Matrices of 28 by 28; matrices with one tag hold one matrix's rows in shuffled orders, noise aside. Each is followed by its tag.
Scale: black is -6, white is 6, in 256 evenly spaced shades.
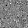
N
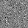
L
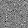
L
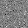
L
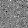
N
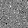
N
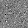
L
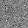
L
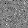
L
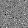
L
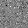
N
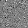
L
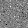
N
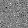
N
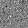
N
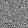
L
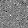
N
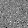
N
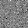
N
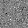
N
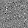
L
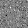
N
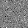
L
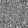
N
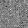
N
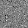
L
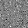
N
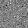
N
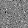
L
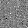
N
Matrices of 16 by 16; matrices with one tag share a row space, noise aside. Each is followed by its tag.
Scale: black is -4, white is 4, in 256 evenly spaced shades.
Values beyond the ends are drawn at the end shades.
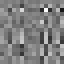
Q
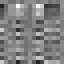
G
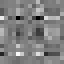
G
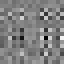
Q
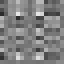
G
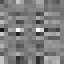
G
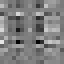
G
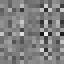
Q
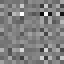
Q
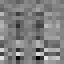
G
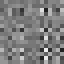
Q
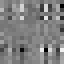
Q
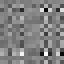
Q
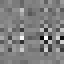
Q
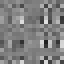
Q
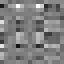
G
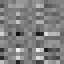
G
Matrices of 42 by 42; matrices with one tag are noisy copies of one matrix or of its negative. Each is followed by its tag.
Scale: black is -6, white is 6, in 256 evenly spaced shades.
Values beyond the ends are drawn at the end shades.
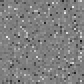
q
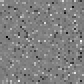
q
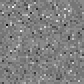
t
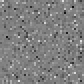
q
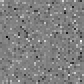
q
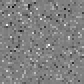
t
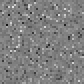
t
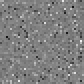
q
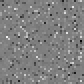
q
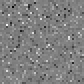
t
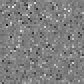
t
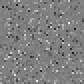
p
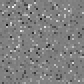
t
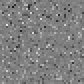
t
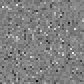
p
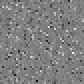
p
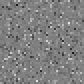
p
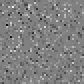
t
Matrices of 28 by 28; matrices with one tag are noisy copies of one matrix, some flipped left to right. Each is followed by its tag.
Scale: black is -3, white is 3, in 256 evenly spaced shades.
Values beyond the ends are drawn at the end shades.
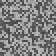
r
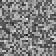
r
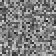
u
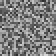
u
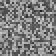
u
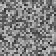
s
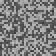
r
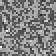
s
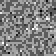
u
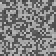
s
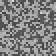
s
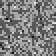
r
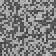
r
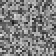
r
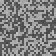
r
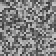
s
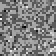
s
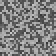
s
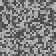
s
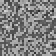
r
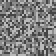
u
